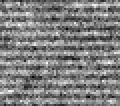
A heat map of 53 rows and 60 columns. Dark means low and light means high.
No overall slope runs across the table. On average the colour sits 50% of the way up the scale. Streaks run across, left to right. Horizontal stripes repeat 11 times down the table.
